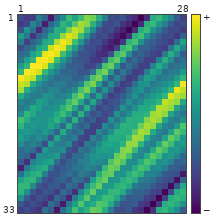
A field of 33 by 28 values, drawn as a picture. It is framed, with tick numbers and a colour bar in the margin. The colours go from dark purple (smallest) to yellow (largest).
Slope: none. Mirror symmetry: none. Grain: diagonal, up to the right.
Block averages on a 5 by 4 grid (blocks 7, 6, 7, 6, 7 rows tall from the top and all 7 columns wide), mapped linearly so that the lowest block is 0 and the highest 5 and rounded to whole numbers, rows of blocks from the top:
2 4 0 1 / 5 2 1 3 / 3 2 2 5 / 2 1 5 3 / 1 2 3 1
